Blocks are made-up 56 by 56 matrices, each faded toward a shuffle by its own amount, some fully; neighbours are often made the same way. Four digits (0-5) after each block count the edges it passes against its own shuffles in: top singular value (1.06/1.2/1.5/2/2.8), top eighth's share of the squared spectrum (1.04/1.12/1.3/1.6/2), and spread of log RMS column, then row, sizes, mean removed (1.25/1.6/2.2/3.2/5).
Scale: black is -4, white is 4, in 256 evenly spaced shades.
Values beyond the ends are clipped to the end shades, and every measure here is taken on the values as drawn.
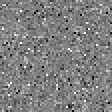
0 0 0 0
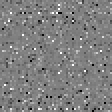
3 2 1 1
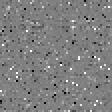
1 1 0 0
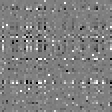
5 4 2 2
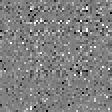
4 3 2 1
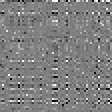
5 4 3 3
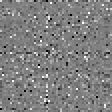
3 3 1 1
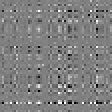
5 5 3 3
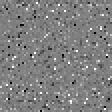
1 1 0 0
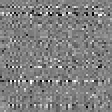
4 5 2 3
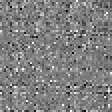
4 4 2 2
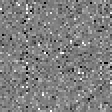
3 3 1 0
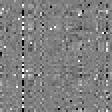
4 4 2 1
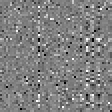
4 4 2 1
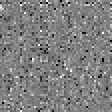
3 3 2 1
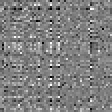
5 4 3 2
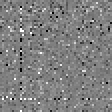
3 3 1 1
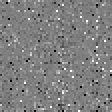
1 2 0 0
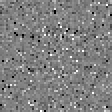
1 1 0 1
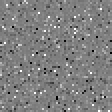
0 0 0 0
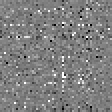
2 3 2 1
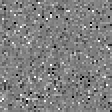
0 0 0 0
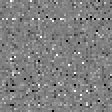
2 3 1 1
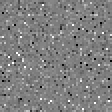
0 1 0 0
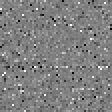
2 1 0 0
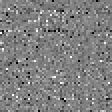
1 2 1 2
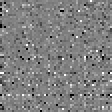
2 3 2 2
